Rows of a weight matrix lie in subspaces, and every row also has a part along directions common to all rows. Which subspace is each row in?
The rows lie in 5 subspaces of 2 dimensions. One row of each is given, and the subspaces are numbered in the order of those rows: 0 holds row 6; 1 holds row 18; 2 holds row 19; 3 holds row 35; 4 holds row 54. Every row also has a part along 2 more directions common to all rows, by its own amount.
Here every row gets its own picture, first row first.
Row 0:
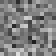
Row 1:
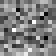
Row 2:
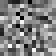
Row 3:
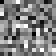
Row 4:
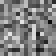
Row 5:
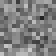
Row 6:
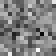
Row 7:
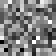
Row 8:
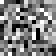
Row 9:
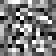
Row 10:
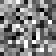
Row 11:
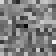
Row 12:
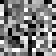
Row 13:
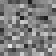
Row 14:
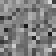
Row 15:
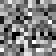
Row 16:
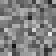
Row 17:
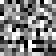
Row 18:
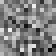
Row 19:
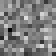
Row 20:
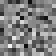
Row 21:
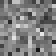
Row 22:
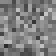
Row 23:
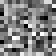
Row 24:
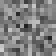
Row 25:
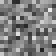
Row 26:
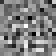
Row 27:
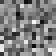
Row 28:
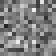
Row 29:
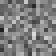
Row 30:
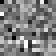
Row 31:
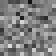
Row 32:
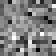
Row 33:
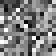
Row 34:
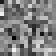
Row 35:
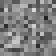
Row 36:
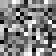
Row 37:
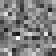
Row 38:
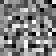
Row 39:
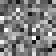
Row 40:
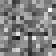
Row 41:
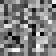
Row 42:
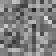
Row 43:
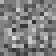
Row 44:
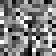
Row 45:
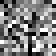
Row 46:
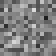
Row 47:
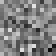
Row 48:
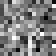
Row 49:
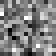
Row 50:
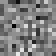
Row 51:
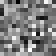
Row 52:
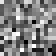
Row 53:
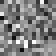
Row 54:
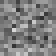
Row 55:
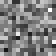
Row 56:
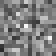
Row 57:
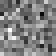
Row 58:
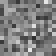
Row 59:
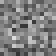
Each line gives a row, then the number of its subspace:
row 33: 2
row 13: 1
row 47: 1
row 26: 2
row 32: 0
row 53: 3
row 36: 3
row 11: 0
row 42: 3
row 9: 1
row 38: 2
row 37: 0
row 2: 1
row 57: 2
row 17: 3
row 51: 4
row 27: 1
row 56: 1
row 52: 1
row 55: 0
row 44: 3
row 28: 3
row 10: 2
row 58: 4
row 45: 3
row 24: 1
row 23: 1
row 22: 4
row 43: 4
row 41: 3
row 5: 4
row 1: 4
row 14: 2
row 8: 0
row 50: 4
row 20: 1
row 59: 4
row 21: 0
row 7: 0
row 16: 2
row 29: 1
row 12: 4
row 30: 3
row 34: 2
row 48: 0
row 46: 3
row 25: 0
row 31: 1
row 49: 2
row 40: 0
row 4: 3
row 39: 2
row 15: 0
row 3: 0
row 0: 4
